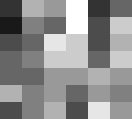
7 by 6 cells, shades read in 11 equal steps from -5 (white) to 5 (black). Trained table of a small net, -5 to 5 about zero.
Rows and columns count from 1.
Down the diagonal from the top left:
3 0 -4 -3 -2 0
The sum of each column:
11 0 -11 -14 1 -9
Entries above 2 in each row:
2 1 0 0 0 0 0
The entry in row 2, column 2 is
0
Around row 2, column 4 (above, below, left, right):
-5 -3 1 2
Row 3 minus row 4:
1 1 -1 0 1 1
